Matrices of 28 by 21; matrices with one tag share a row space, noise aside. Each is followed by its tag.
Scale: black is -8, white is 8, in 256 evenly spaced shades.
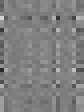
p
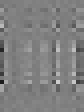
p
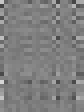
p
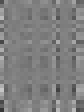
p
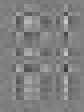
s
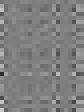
p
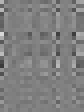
p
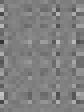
p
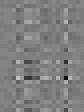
s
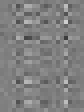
s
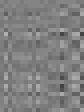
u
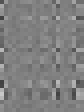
p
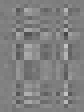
s
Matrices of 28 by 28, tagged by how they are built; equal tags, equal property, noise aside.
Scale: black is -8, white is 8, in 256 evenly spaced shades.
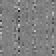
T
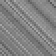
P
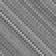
P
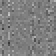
T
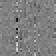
T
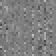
T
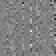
T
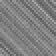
P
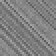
P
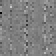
T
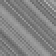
P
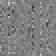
T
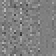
T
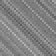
P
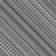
P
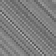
P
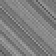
P
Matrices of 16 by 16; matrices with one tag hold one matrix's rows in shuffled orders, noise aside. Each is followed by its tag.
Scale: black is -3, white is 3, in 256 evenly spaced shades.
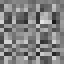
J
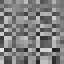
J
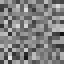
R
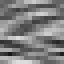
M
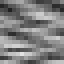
M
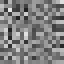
R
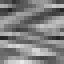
M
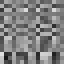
J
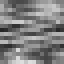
M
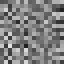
R
